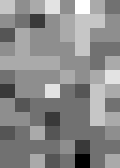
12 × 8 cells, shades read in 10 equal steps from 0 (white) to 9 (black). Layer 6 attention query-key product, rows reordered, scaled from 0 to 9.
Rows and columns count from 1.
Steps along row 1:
up down down up down up up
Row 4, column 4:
4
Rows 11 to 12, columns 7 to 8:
5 5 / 5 3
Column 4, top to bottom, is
1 4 4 4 3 4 1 5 7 6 5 6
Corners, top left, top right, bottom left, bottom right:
2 5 5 3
